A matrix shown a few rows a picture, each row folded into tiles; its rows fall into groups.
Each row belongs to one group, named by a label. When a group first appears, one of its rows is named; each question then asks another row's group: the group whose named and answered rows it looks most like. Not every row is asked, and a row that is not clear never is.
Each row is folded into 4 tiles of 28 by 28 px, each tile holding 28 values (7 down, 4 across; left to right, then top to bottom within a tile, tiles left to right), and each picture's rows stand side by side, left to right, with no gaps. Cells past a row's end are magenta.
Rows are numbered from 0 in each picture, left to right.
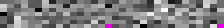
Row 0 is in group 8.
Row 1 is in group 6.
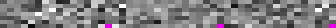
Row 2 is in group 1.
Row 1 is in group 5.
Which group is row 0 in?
6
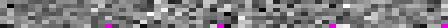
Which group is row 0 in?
1
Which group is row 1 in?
6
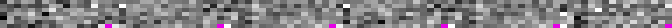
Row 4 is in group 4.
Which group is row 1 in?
5
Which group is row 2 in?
4
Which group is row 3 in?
5
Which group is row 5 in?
4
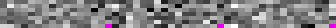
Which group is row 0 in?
5
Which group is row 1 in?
8
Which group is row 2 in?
5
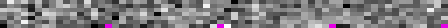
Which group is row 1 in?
6
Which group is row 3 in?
1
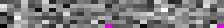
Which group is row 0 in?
8
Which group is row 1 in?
6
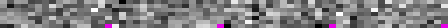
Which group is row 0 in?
1
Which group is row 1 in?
4
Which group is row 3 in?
4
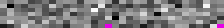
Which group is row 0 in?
1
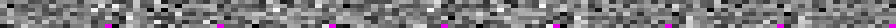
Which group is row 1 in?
8
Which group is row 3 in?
1
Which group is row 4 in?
6
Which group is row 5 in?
8
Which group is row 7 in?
8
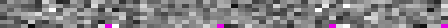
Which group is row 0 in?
6
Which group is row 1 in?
4
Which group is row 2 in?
1
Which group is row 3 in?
5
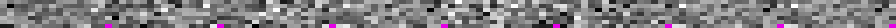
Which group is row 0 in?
1
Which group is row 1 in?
6
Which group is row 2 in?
6
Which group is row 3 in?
5
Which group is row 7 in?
5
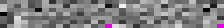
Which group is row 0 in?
8
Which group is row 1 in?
5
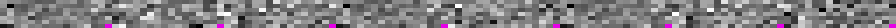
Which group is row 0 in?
1
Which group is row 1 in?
5
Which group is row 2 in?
4
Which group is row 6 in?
4
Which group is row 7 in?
8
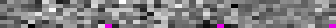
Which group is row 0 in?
6
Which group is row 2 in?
1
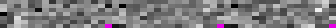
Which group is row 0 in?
8
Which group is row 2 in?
1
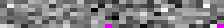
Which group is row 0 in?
5
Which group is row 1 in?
6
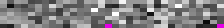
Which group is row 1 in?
4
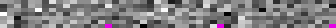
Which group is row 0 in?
4
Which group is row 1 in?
6
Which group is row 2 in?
8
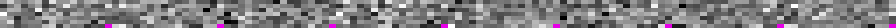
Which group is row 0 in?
4
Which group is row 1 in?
5
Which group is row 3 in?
4
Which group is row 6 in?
1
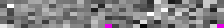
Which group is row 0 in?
5
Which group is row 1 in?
6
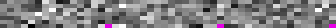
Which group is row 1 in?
5
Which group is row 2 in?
1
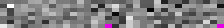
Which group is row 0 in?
5
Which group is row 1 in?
8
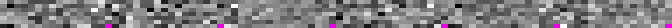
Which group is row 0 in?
1
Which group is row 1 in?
8
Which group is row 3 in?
6
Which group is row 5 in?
4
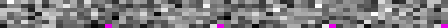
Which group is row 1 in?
6
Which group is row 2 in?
6
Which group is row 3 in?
6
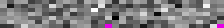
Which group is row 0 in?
1
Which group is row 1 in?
6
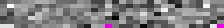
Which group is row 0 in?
5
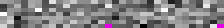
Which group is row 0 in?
4
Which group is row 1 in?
6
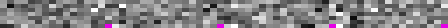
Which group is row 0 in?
1
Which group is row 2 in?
5
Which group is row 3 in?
4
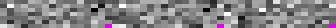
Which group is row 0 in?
5
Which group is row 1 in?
5
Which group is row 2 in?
4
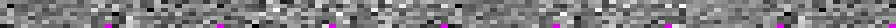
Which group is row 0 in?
1
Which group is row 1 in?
8
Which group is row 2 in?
6
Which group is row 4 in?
1
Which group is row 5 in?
4
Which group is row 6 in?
5
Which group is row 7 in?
8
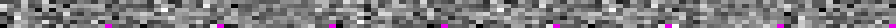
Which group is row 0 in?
8
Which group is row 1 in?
6
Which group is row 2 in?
1
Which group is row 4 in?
6
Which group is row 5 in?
6
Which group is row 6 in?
4
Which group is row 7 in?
8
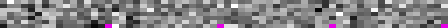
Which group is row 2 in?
5
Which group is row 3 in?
4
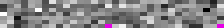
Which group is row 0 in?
4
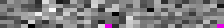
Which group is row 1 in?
8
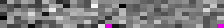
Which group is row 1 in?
1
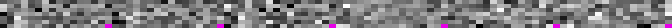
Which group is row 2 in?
8
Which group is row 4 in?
6
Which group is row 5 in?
5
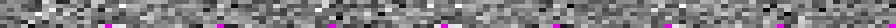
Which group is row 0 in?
6
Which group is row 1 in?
5
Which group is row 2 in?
1
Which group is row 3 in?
6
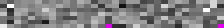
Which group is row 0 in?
5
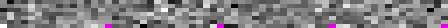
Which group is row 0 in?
4
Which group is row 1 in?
6
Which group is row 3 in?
5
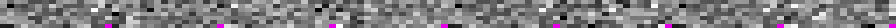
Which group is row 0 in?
1
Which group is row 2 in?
5
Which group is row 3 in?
4
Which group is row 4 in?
1
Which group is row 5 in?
6
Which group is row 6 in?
1
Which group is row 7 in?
5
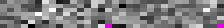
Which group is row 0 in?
6
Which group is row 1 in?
1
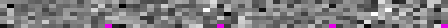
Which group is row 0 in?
1
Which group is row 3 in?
6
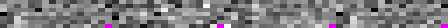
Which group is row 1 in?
6
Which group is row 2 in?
4
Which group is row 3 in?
8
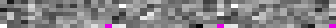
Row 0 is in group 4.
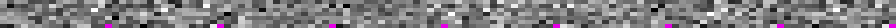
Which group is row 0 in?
1
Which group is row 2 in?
8
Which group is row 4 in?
4
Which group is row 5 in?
5
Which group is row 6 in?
6
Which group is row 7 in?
6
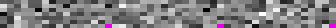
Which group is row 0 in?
8
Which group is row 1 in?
5
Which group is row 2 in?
6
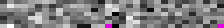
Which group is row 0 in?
5
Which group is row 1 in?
8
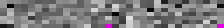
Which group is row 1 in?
8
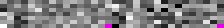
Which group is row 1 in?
8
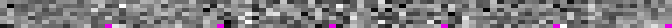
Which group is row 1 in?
5
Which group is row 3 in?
8
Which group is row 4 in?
8
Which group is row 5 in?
4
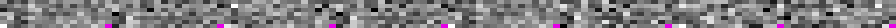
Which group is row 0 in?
4
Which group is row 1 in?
8
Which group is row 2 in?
5
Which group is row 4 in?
4
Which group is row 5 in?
8
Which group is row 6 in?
5
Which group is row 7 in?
6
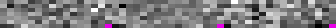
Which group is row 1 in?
1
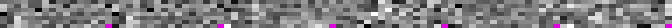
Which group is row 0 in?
8
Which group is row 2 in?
4
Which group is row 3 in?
6
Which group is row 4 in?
1
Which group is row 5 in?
5
